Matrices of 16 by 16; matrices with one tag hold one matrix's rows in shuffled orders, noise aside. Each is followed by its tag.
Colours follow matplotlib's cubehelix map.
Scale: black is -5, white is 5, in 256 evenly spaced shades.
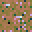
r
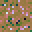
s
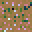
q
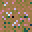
q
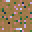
r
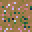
q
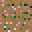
q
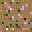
s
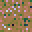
q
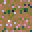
q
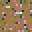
r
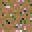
r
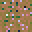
s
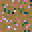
q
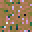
s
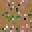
s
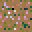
q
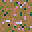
r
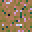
r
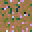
s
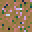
r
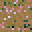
q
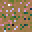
q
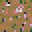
r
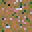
r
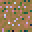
q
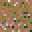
q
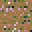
q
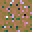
s
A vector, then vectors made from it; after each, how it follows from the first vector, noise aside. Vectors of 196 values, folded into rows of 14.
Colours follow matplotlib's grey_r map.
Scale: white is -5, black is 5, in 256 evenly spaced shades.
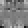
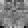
copied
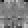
reversed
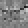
wrapped around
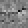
wrapped around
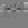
partly zeroed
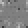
partly zeroed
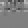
partly zeroed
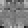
copied
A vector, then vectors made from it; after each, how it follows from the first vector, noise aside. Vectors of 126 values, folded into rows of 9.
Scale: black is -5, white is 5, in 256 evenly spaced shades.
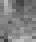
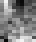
scaled up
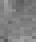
shrunk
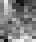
scaled up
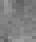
shrunk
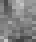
negated
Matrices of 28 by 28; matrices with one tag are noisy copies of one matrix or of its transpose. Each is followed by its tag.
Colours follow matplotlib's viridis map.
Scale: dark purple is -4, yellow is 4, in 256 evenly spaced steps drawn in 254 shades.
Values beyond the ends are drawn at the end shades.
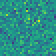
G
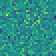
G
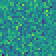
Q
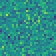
G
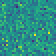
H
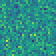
H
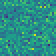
H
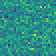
H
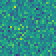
G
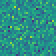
G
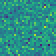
H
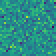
Q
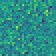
Q
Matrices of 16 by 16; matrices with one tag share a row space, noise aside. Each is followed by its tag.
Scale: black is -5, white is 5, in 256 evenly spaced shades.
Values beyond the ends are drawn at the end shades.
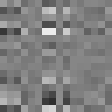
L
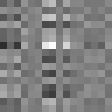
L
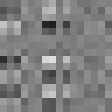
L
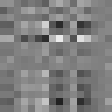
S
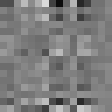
S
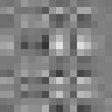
S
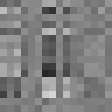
L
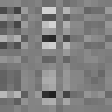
L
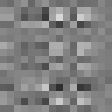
S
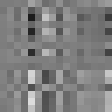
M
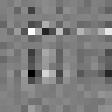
M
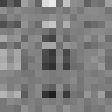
L
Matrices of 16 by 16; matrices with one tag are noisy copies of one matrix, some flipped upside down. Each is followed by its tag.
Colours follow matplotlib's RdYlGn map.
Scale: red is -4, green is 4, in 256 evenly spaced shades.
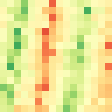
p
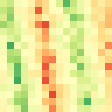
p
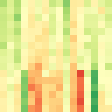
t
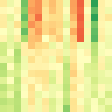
t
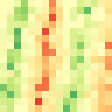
p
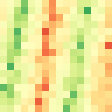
p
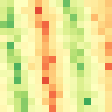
p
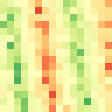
p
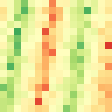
p
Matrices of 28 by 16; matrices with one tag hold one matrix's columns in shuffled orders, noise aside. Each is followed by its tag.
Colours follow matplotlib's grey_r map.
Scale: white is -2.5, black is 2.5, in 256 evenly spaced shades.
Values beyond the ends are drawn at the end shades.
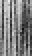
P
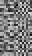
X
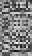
X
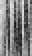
P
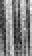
P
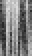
P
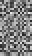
X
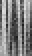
P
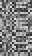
X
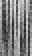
P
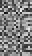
X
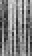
P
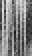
P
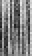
P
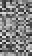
X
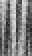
P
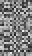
X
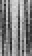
P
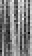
P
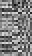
X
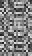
X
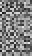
X
